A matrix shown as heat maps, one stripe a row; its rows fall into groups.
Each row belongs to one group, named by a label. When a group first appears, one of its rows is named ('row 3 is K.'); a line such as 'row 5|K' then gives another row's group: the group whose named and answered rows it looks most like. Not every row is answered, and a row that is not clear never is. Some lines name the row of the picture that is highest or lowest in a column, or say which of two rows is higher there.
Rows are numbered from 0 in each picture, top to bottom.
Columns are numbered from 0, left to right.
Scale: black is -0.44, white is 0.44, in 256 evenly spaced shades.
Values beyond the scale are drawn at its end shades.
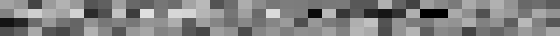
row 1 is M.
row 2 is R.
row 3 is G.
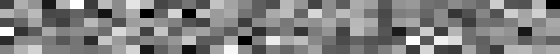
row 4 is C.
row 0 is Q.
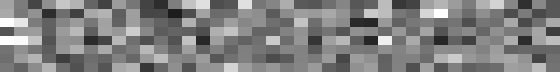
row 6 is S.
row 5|Q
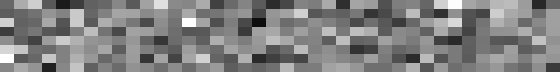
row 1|M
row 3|G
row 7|Q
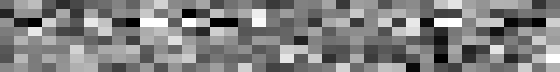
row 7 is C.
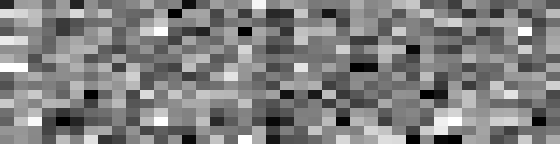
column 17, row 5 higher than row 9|Yes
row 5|C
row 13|S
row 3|G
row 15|C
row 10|M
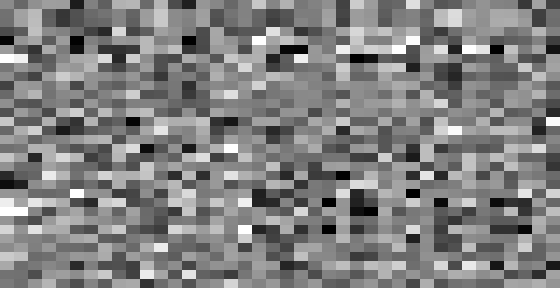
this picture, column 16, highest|16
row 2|S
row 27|G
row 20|R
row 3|R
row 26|C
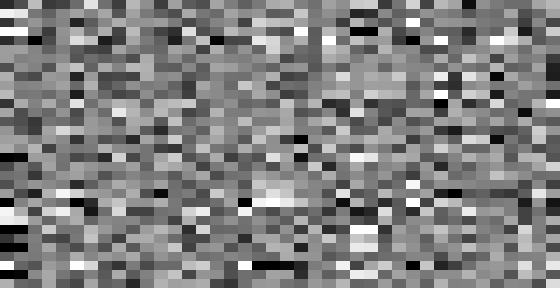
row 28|M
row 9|C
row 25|R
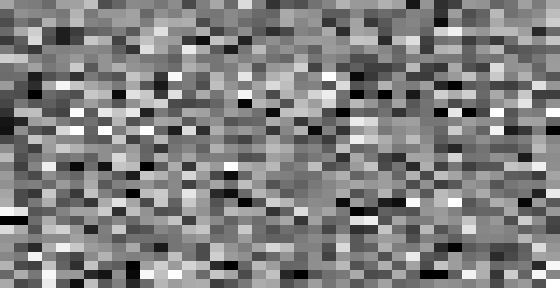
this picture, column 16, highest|18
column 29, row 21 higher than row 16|Yes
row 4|G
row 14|Q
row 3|S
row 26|C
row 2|M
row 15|R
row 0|C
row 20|C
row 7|M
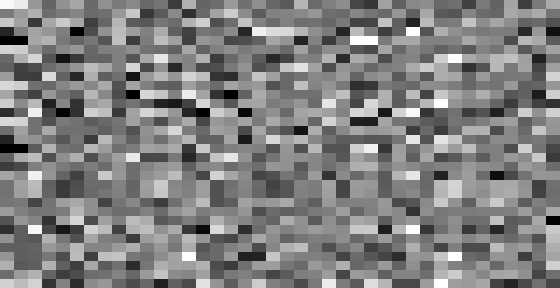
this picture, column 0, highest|0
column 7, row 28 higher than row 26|Yes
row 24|Q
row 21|S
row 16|R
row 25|G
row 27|M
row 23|C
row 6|S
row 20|S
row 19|G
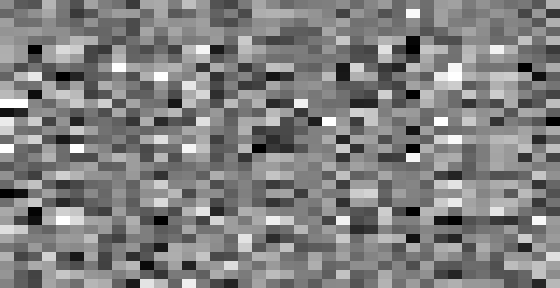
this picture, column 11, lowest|24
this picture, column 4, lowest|8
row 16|C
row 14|C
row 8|S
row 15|S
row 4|C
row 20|S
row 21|R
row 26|C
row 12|R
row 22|S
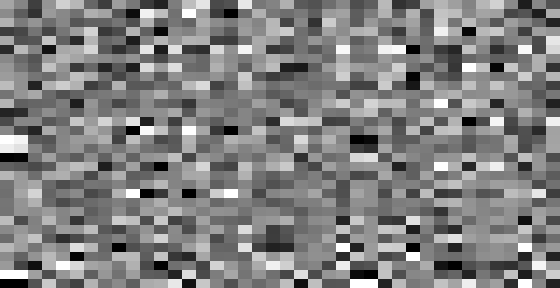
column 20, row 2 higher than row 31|No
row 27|C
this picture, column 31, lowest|29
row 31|R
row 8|C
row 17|R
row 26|S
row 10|S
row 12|R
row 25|C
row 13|M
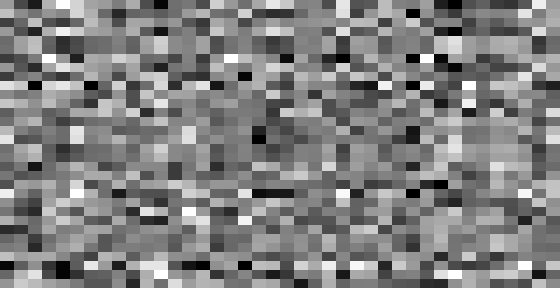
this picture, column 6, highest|29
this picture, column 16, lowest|23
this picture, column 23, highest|29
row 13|S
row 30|S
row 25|R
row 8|G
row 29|G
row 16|S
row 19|M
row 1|C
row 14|C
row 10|M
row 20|M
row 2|G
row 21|C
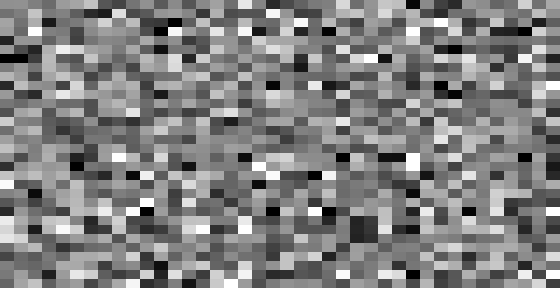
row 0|C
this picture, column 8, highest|17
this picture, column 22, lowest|19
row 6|R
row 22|Q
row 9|M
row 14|S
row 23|M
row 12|Q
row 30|C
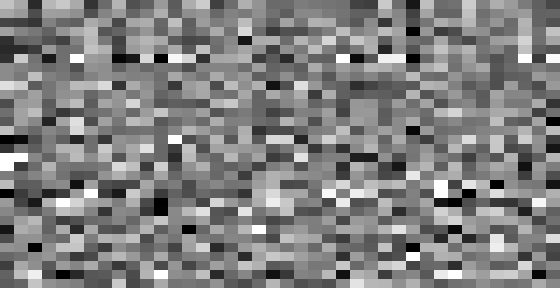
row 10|M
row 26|M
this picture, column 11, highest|30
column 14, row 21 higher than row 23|No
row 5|R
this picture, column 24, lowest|30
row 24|S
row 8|G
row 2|R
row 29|C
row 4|G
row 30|S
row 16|Q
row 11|Q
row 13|Q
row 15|R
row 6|C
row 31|R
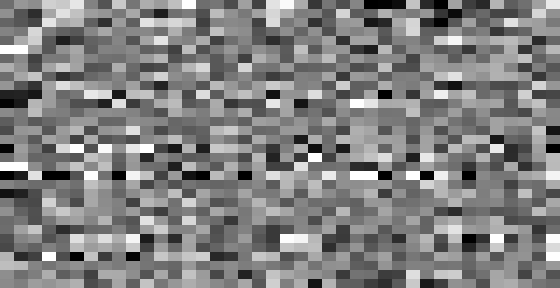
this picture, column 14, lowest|19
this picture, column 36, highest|2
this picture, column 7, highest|16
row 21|R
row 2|M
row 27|M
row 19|G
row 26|M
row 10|R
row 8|S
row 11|R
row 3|G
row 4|S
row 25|S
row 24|Q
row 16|Q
